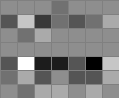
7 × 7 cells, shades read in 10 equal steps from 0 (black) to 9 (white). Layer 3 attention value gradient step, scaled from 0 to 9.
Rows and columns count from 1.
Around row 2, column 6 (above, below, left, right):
5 5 3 6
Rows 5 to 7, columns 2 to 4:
9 1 1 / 6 3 5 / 4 6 6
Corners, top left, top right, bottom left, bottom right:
5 5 5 5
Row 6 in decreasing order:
6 6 5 4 3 3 3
